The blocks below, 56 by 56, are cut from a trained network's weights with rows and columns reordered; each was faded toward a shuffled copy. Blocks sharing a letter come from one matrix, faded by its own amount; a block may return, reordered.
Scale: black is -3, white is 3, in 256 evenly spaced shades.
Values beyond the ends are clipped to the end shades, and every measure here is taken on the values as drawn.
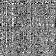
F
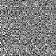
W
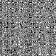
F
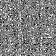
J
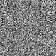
W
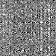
F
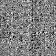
J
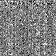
J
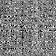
F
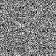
W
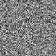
W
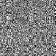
W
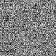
W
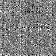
J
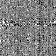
F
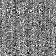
J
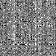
F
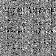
J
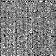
F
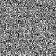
W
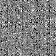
J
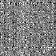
F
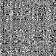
F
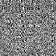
W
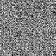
W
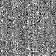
J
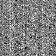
J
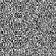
W
